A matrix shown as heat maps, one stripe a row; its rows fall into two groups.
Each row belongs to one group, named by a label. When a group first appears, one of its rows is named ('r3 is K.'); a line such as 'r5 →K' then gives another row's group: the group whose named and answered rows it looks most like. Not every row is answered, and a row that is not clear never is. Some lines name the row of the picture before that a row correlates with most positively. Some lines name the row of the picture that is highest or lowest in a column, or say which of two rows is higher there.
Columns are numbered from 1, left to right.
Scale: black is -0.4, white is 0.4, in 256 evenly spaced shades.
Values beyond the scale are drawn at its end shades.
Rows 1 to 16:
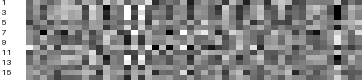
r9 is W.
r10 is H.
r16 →W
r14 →W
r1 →H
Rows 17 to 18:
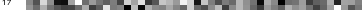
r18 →W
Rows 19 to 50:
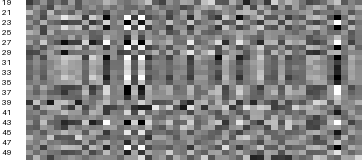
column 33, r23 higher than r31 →No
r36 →W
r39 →H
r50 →H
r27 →W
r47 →W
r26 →W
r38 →W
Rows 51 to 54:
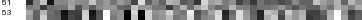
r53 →W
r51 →H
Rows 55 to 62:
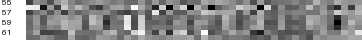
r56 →H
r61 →H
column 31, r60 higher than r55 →No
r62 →H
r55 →H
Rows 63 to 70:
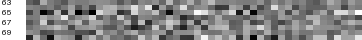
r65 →H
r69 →H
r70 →H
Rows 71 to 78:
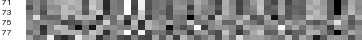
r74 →H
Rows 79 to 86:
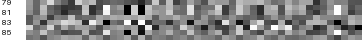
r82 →H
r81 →W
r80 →W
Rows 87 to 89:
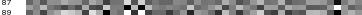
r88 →W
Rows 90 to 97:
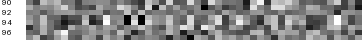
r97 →H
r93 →W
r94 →W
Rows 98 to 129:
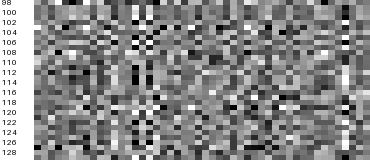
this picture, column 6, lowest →98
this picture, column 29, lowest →119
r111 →W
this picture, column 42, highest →108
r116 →H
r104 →H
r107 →W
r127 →H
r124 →W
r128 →H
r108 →H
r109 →H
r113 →W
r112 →H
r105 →W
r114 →W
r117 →H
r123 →H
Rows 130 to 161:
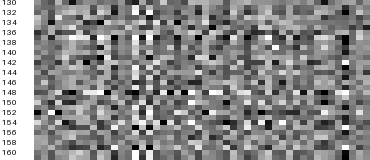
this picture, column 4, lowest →152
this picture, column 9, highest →148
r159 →W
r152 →H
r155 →W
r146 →H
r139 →H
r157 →H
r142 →H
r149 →W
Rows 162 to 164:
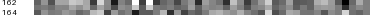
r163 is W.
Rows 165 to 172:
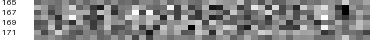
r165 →H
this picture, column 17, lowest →171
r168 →H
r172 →W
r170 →H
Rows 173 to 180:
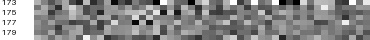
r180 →H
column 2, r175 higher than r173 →Yes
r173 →H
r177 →W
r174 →H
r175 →H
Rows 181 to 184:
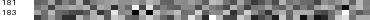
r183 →W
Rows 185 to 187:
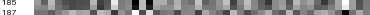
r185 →W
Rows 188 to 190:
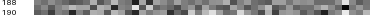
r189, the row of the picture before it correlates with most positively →187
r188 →W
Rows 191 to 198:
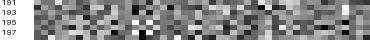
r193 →W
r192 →H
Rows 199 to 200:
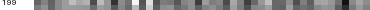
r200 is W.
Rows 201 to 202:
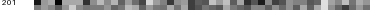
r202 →H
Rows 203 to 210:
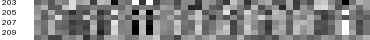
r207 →W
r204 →H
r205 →W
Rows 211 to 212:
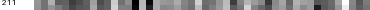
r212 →W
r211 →W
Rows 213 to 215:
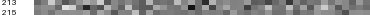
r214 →H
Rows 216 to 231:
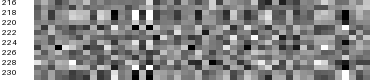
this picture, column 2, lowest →221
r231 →W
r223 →H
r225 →H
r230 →W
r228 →H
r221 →W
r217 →H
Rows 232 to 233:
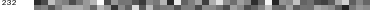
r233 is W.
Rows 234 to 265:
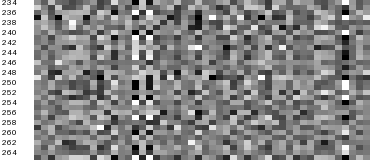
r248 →H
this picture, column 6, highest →238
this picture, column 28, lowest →243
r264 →W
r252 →H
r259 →H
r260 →W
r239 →H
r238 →H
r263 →W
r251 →W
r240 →W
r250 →W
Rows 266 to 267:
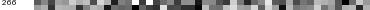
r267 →H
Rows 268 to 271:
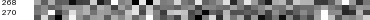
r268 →W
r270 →H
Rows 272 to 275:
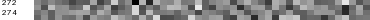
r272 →W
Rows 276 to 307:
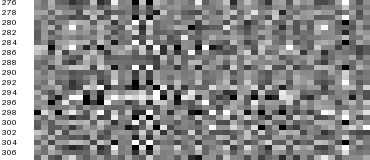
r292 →W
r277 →W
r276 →W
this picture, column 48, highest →301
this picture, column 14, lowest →301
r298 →H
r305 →W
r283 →H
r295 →H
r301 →H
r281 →H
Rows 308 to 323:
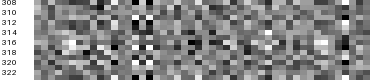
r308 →W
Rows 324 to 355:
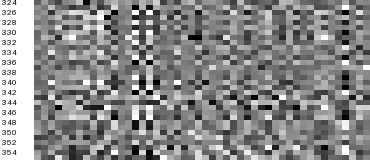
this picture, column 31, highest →354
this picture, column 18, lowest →340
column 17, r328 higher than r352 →Yes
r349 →W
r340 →H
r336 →W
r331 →H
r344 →H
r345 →H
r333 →W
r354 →W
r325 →W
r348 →W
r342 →W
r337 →H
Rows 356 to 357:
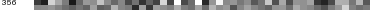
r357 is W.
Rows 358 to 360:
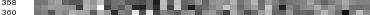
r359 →H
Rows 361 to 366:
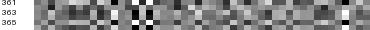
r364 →W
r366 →W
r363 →W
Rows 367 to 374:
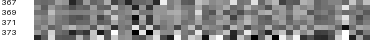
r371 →W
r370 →W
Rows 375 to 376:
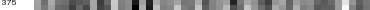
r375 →W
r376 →W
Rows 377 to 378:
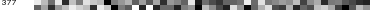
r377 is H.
